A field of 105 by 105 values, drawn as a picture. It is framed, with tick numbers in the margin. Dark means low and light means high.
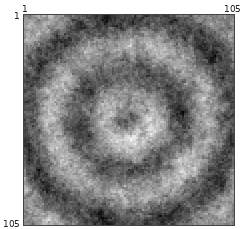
Rings spread out from the centre. The centre is the ninth with the highest average. There is no seam. There is no overall slope.
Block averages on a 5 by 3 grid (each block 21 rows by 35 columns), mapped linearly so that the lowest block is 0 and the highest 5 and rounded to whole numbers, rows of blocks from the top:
1 1 0 / 1 1 1 / 1 5 1 / 2 2 2 / 1 1 1
